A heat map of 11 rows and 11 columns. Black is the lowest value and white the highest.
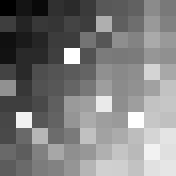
Ninth with the highest average: bottom right. Slope: up to the bottom right. Mirror symmetry: none. Ninth with the lowest average: top left.
